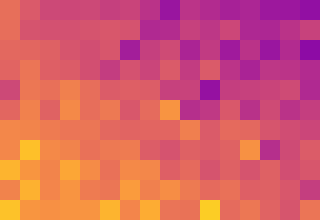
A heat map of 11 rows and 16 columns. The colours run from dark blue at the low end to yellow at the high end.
The ninth with the lowest average is the top right. The top left is the calmest part. No regular stripes run through it. Neither half mirrors the other. Values rise toward the bottom left.
